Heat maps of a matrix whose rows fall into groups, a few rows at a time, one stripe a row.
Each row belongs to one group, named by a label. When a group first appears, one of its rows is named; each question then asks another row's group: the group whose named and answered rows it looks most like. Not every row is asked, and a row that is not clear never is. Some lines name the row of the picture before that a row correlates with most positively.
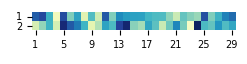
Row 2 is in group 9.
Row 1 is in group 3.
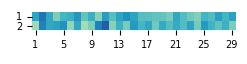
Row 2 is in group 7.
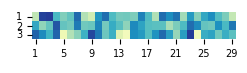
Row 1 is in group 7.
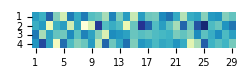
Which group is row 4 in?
3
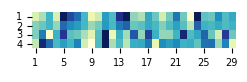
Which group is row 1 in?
9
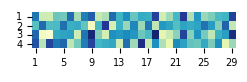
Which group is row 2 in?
7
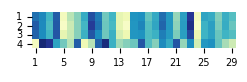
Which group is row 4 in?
7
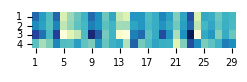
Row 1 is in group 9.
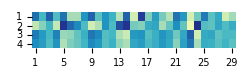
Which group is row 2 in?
9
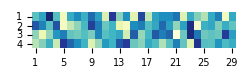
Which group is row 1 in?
7
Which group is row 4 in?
9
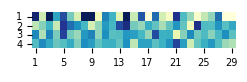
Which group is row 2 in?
9
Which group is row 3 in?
3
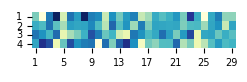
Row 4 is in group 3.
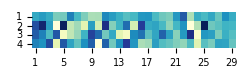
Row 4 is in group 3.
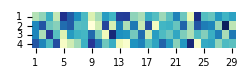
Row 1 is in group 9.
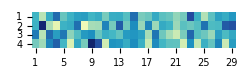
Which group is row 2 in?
3
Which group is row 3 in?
3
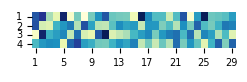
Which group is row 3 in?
7
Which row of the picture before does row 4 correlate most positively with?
1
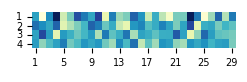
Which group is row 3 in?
3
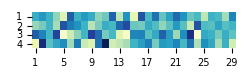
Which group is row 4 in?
7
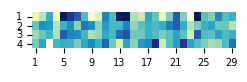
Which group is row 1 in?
9
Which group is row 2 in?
3
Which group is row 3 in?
9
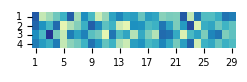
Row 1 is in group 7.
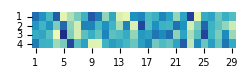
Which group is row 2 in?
3
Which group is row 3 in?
3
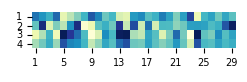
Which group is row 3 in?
9
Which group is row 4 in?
9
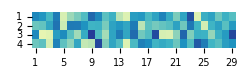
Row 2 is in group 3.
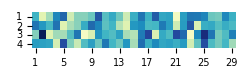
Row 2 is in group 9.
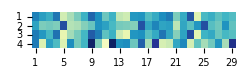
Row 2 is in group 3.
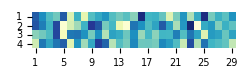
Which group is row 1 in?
3
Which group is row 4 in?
7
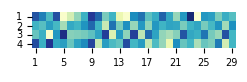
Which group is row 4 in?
3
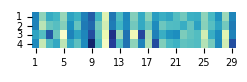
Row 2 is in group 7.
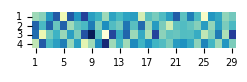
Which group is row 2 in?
3
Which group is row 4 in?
7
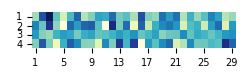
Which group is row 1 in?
7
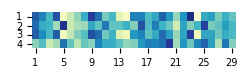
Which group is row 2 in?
3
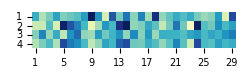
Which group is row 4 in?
9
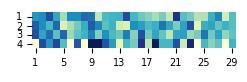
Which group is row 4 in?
7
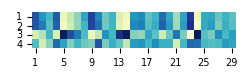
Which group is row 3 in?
9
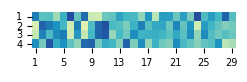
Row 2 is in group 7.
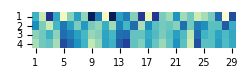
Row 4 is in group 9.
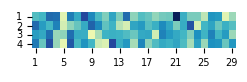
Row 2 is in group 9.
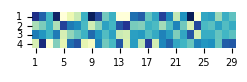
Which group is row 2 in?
9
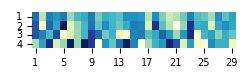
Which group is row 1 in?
3
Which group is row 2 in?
3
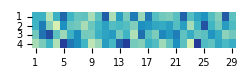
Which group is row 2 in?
3
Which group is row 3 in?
7
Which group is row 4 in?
9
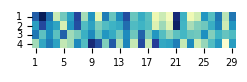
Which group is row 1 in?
3
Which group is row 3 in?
3
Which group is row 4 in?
7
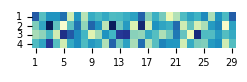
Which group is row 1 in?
3
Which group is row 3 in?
9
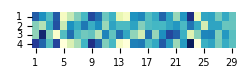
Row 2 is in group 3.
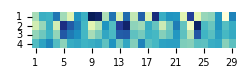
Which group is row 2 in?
9
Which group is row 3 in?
9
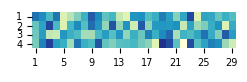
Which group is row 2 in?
7
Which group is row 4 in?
7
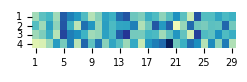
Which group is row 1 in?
9
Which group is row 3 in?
9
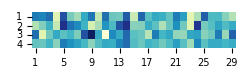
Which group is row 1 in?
3
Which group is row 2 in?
9
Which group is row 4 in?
9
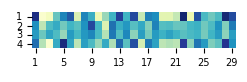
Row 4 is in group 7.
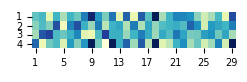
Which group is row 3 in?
7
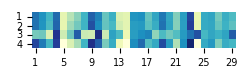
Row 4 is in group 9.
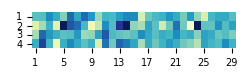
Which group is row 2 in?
9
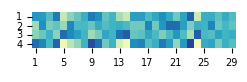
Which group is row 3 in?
9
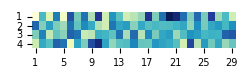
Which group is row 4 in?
7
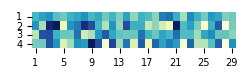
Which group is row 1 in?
7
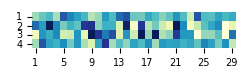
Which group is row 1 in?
9
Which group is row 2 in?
3
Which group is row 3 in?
7
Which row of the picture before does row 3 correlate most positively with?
4
